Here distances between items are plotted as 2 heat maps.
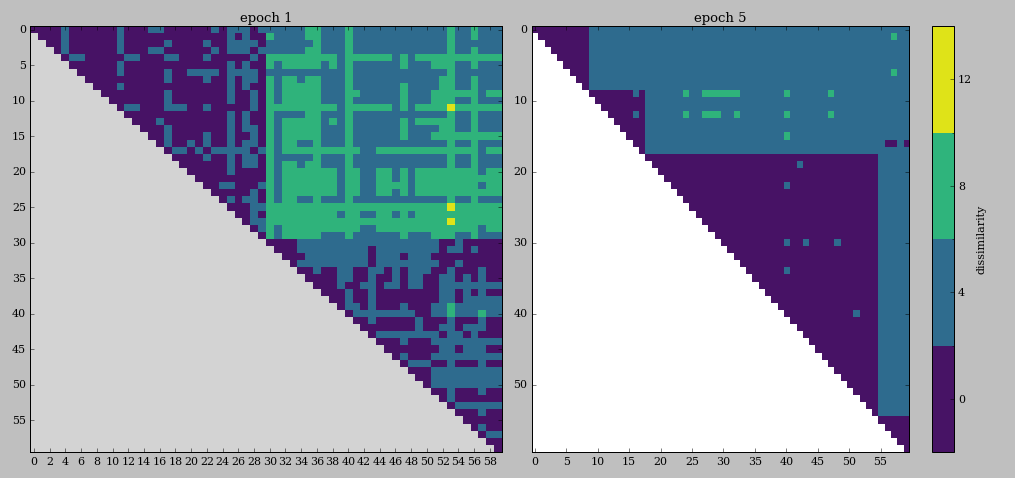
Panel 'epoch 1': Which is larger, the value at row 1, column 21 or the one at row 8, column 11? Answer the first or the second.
the second
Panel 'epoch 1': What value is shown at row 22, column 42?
4
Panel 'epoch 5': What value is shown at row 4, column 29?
4
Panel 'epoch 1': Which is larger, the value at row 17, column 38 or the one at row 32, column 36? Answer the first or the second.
the first
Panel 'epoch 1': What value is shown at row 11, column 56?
8
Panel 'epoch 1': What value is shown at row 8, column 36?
8
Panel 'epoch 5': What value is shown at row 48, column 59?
4
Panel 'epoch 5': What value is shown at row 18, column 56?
4
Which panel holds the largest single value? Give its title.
epoch 1
